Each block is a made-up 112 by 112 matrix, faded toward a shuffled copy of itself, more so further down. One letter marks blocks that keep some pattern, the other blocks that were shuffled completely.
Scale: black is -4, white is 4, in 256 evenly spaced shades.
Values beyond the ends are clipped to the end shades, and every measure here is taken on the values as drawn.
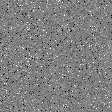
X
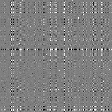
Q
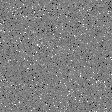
X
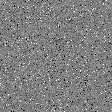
X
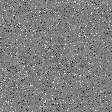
X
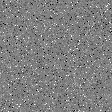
X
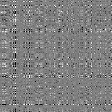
Q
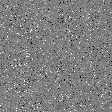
X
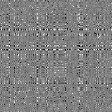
Q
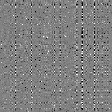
Q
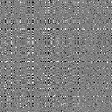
Q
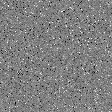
X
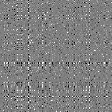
Q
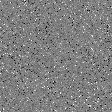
X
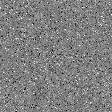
X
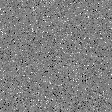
X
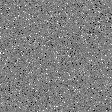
X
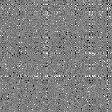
Q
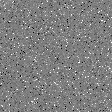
X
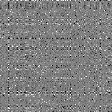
Q
